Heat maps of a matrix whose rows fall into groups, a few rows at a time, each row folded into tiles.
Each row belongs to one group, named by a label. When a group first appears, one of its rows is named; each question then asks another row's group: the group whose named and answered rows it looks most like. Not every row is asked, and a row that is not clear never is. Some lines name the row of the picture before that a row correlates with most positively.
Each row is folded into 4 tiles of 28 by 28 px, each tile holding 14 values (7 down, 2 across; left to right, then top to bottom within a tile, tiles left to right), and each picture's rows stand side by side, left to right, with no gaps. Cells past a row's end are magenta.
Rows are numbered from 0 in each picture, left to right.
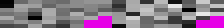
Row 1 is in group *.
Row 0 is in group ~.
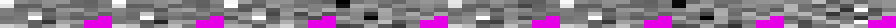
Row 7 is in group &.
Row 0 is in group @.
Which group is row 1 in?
@
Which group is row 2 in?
@
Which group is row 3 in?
~
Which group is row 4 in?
@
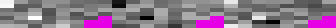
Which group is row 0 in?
@
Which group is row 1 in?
~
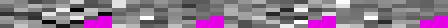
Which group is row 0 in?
*
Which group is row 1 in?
@
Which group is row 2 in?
&
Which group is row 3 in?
@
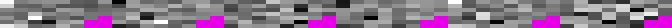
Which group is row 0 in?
@
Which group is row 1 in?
~
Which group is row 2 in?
*
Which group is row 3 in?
~
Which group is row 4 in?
@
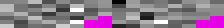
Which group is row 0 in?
&
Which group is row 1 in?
~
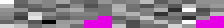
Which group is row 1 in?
&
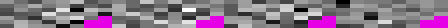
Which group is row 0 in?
*
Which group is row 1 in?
&
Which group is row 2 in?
*
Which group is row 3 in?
~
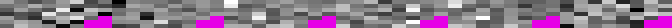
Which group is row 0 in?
*
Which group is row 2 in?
@
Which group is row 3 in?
&
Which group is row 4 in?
@
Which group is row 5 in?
*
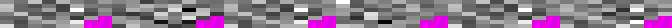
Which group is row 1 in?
*
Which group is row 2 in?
&
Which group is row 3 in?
@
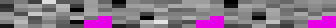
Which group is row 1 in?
~
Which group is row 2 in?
~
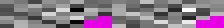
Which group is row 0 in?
*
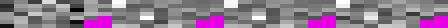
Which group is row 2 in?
@
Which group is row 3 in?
@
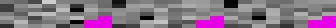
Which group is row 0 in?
*
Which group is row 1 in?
~
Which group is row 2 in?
~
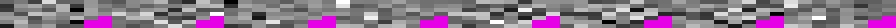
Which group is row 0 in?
*
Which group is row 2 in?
~
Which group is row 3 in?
@
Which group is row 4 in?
&
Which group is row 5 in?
*
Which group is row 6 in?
*
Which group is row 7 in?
@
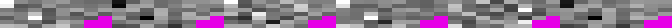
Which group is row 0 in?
@
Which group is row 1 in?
~
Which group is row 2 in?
@
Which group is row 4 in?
&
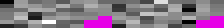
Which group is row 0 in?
~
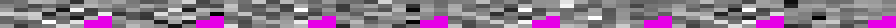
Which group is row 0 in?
&
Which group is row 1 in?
*
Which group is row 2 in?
&
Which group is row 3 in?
*
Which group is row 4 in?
&
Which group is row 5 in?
@
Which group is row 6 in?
&
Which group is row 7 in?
~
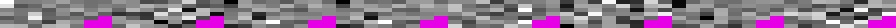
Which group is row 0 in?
@
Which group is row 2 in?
~
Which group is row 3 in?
~
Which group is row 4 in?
&
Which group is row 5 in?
*
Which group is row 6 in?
~
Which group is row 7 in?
&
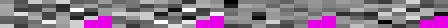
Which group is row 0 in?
&
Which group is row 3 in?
*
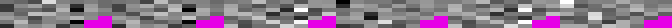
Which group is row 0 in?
*
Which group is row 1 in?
*
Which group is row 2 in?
&
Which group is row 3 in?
~
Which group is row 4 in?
&
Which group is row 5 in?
@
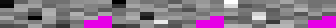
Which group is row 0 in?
~
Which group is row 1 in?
~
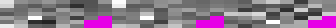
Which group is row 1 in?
@
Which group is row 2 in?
&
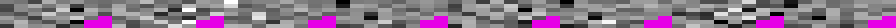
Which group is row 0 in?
*
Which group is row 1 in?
&
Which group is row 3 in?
~
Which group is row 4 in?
*
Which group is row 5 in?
~
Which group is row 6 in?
*
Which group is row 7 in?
~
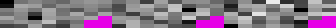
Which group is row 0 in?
~
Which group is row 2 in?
*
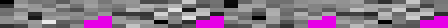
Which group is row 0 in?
~
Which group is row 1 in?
*
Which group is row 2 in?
~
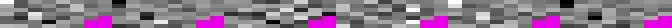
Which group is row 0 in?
@
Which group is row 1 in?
~
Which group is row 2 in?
*
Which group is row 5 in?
~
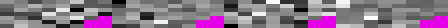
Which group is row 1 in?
~
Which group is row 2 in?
*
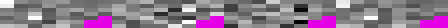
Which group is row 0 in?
@
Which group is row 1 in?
&
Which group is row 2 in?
*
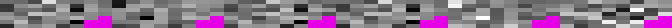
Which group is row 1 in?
~
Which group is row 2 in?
*
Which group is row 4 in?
@
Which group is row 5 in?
&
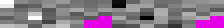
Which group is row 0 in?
@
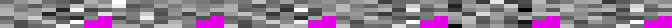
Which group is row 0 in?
&
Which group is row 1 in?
@
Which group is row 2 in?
&
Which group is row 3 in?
&
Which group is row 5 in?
&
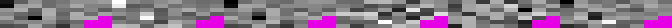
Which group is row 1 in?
@
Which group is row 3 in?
&
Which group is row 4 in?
*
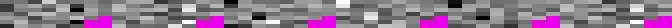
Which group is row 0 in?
*
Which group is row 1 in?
&
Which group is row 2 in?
~
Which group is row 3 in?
@
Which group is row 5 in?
&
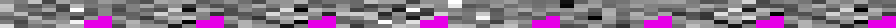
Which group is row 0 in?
&
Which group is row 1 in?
*
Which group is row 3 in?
&
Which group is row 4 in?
@
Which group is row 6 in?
*
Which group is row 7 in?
*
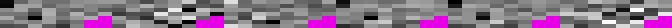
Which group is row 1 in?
*
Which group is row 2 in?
@
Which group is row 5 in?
&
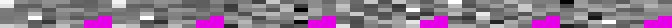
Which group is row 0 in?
@
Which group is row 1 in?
@
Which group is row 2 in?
*
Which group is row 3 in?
&
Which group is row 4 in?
@
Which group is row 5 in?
~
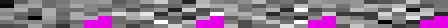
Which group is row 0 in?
~
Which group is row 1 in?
&
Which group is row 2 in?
&
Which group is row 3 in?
*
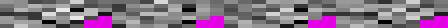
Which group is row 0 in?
*
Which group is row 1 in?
*
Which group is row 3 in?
*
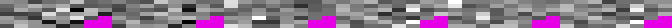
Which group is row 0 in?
*
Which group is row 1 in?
*
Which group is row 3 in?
&
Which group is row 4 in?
@
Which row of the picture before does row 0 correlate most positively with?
0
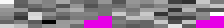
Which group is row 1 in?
&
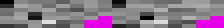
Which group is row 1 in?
~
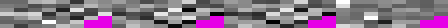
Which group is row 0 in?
&
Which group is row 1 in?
*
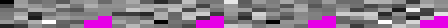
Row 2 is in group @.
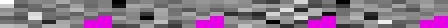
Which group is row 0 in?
@
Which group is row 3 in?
~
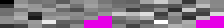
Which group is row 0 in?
~
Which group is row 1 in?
&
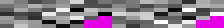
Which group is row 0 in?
*
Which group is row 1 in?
&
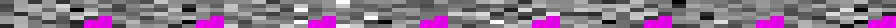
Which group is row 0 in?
*
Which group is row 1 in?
*
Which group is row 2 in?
&
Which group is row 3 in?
@
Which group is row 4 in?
&
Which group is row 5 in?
*
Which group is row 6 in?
~
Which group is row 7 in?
*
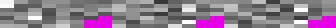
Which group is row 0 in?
@
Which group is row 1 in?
&
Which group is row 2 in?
&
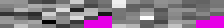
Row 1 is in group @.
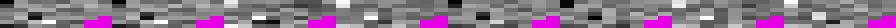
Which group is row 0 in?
~
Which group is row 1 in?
~
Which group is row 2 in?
@
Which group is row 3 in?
@
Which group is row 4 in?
~
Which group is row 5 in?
~
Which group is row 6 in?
@
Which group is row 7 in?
@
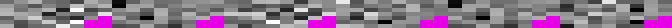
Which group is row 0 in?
&
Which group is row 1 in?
~
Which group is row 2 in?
&
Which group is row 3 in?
@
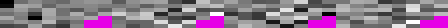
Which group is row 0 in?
~
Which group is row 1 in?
&
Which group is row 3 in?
&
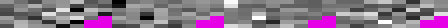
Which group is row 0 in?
*
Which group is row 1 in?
~
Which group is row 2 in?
@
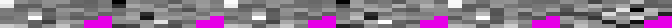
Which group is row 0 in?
@
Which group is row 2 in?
@
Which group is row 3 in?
~
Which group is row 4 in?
@
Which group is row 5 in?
*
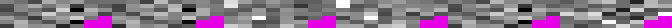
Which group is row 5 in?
&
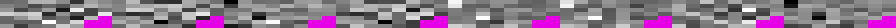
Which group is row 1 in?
*
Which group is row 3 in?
*
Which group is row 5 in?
@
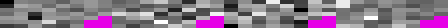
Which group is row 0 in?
~
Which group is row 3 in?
@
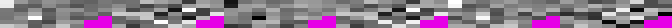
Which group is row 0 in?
@
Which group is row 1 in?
&
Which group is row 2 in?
~
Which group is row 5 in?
*
